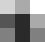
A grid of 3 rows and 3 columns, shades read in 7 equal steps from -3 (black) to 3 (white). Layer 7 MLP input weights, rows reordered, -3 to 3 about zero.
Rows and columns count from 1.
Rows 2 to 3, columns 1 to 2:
-1 -2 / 0 -2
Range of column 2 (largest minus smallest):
3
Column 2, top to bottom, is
1 -2 -2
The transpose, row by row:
2 -1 0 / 1 -2 -2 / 3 1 0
